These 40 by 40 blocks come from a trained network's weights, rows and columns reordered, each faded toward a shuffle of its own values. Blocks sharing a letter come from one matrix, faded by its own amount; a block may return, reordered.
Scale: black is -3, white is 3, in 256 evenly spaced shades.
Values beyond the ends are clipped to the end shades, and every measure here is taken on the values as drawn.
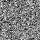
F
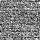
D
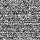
D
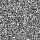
F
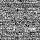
D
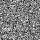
F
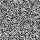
F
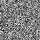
F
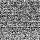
D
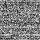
D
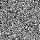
F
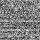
D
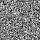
F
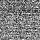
D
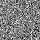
F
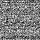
D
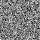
F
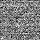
D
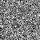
F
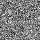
F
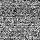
D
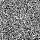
F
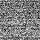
D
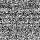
D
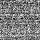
D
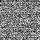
D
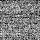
D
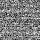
D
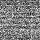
D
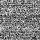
D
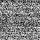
D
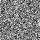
F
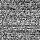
D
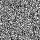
F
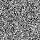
F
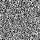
F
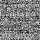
D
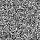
F
